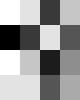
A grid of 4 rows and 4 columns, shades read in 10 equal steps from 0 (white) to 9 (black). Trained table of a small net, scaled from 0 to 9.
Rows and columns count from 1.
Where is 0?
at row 1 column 1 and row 3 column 1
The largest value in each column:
9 7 8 6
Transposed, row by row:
0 9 0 1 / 1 7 2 1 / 7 1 8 6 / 2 6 4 3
